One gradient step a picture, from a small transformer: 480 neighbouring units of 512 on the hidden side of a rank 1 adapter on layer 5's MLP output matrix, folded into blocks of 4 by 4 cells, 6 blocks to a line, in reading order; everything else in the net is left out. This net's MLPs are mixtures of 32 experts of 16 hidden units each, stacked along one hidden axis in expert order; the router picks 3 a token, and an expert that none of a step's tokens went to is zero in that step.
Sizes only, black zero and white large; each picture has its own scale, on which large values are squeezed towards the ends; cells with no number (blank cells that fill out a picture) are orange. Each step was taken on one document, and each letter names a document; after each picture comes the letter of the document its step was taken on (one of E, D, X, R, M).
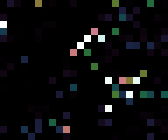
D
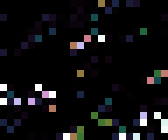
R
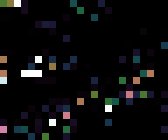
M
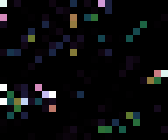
R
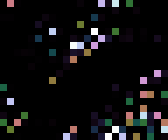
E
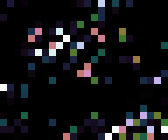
E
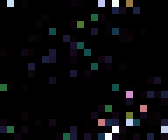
E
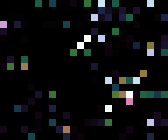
D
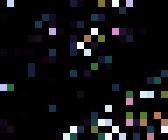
E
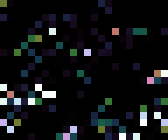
R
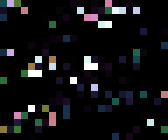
M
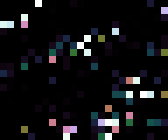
D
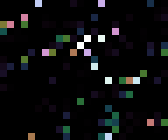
D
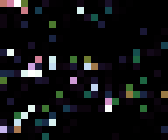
M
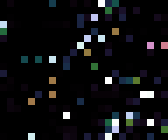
D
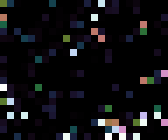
R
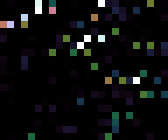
D
